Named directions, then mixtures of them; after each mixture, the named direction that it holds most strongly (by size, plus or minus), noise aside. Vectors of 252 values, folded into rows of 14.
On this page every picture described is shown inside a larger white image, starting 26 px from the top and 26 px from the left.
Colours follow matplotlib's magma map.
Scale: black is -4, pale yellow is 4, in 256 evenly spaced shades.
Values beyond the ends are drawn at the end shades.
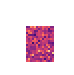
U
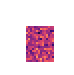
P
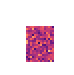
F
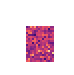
U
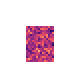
P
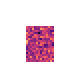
P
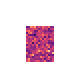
U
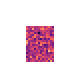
F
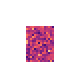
F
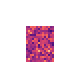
U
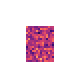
P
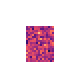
F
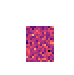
F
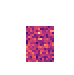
P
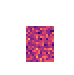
P
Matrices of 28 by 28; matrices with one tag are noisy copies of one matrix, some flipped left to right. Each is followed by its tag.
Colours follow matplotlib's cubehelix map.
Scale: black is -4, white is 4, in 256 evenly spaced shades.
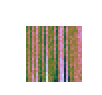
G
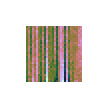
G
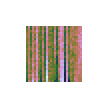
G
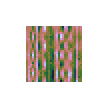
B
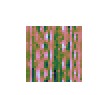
B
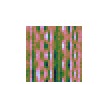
B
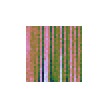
G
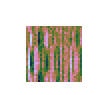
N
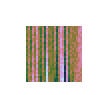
G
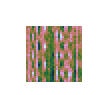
B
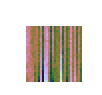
G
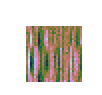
N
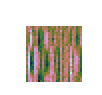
N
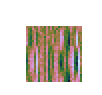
N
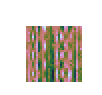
B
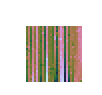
G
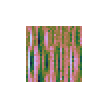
N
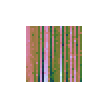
G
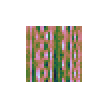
B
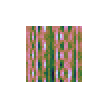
B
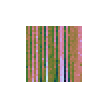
G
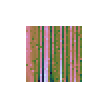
G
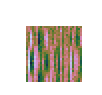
N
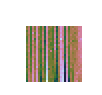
G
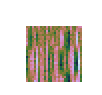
N
